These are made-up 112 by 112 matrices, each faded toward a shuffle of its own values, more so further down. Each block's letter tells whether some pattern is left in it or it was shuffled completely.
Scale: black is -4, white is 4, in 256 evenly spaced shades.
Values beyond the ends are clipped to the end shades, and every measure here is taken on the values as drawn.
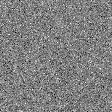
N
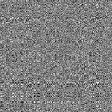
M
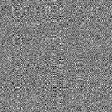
M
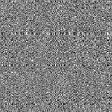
M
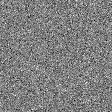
N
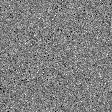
N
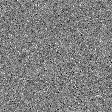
N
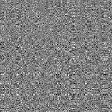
M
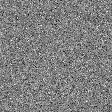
N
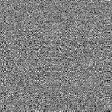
M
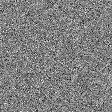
N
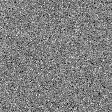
N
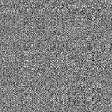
M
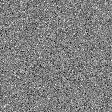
N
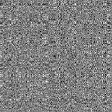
M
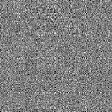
M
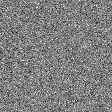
N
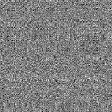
M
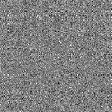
M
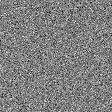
N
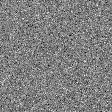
N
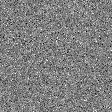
N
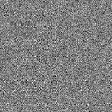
M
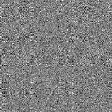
M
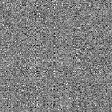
M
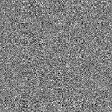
M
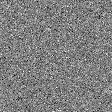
N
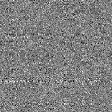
M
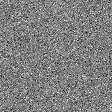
N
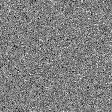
N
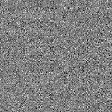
M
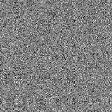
M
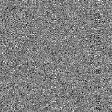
M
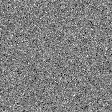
N
